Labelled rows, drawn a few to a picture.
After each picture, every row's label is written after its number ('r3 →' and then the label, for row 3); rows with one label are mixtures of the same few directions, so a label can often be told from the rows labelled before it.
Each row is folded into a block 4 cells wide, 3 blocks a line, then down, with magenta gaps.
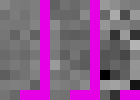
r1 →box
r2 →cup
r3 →box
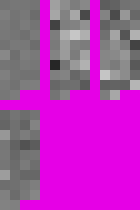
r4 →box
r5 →cup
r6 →box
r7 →cup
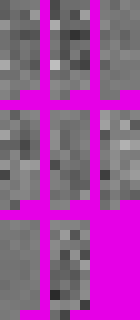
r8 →cup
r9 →cup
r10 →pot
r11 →pot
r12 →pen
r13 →cup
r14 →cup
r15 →box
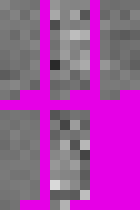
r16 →box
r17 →cup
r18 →cup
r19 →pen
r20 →box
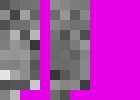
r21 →box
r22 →box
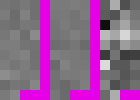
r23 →box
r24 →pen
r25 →pot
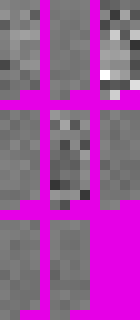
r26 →cup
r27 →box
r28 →box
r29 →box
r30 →box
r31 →pen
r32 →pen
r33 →pen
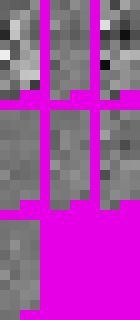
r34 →pen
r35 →pot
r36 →pot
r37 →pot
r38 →pen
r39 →pot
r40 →pen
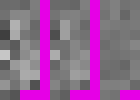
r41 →pen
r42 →pen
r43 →box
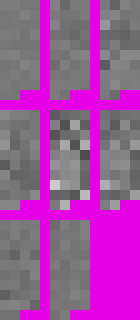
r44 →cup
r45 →pot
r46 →pot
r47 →pen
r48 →box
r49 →box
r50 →box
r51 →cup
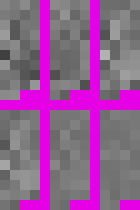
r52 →pen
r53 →box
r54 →pen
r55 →pen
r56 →pen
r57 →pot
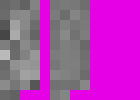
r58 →pen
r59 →box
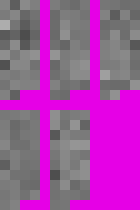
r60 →pot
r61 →pen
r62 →box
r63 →pen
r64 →cup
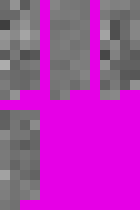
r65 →pot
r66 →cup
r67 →pen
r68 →cup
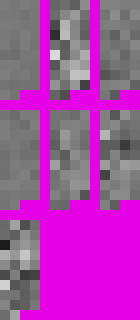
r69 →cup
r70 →pen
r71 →box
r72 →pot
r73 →pen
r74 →pot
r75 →pot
